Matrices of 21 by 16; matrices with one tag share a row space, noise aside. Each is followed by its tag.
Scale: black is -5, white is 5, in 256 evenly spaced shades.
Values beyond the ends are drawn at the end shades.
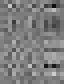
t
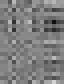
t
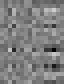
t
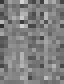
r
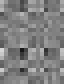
r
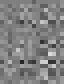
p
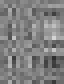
t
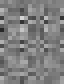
r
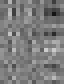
t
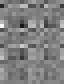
r
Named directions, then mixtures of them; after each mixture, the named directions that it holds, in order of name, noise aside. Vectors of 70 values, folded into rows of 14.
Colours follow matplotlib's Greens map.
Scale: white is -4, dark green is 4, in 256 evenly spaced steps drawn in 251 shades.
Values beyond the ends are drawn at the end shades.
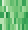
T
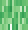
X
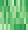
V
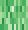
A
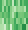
T, V, X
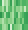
T, X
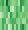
A, V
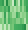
V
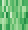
T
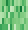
A, X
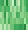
V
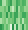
A, T, X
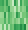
V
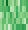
A, V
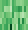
X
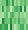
A, X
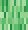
T, V, X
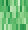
A, V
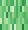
A, T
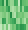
A, V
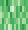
A, V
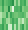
A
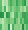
T, X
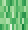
A, T, X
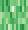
A, V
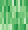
V, X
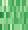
T, V, X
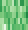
T, V, X
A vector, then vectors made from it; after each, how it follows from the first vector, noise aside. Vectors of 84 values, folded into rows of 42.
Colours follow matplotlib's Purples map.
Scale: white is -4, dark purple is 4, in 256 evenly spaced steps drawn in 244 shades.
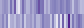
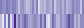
wrapped around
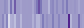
partly zeroed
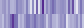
wrapped around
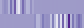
partly zeroed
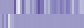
partly zeroed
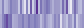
wrapped around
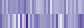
wrapped around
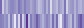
wrapped around
